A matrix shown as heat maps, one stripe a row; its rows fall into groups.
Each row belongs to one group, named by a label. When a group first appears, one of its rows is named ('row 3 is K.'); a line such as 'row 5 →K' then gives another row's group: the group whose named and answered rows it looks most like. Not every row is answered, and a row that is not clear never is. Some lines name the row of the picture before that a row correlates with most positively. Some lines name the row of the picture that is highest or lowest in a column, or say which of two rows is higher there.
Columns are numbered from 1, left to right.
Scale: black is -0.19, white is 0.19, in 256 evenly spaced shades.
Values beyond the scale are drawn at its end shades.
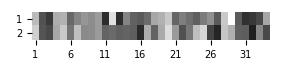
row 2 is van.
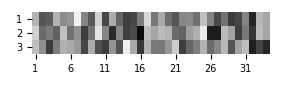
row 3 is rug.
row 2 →van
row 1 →van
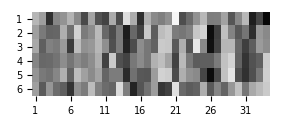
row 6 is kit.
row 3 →van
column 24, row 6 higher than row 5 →No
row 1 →rug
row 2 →van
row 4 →van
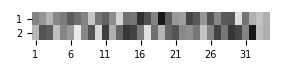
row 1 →kit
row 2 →van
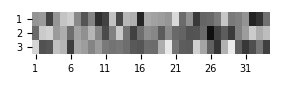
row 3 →van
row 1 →rug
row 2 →kit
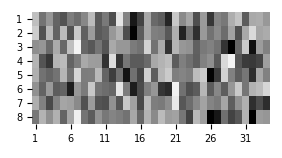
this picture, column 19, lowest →6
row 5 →van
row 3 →rug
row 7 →rug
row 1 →kit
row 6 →kit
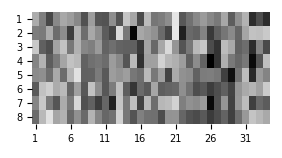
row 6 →kit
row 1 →rug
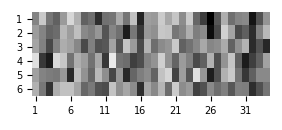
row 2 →van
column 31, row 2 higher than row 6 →No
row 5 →van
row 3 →rug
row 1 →rug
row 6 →rug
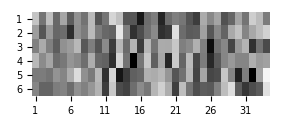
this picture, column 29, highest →6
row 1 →kit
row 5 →van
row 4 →kit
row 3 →rug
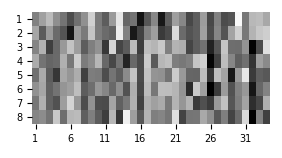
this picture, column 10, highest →4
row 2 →kit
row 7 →rug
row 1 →kit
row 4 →van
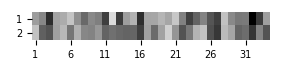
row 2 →van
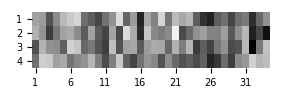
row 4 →kit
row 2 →rug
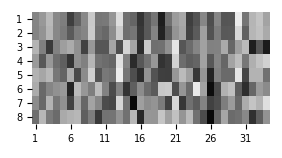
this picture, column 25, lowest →8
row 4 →kit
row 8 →rug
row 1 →kit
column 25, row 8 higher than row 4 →No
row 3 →rug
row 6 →van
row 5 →kit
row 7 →kit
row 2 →kit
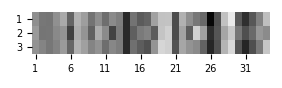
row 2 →van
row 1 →van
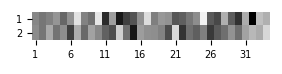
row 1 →van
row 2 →kit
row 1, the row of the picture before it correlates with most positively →2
